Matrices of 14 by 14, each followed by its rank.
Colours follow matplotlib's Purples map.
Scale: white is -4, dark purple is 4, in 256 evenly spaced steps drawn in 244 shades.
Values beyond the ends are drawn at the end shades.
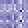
two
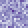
full rank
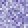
full rank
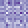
two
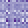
two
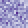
full rank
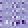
two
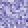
full rank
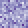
full rank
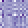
two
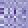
two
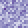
full rank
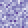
full rank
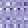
two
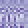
two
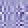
two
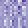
two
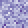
full rank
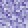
full rank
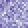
full rank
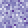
full rank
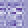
two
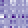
two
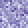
full rank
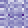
two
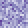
full rank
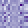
two
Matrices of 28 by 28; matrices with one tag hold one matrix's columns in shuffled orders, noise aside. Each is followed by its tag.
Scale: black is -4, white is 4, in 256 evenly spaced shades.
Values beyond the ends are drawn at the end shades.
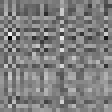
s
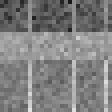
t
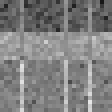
t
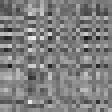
s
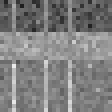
t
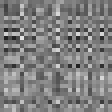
s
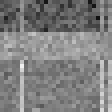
t
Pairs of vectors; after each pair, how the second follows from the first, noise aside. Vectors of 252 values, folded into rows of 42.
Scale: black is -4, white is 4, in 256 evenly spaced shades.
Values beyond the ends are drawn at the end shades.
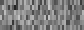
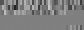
partly zeroed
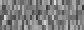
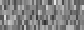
sign-scrambled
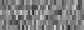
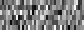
scaled up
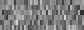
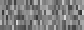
sign-scrambled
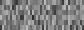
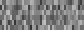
shuffled
